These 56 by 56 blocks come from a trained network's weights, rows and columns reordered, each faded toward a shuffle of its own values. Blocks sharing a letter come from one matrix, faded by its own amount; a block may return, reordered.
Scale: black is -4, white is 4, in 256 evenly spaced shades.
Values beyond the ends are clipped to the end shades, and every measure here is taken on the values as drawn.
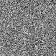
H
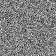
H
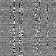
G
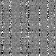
G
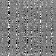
G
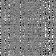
G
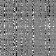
G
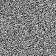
H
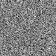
H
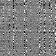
G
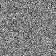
H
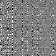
G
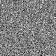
H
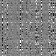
G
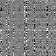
G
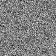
H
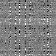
G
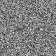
H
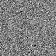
H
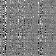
G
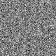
H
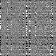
G
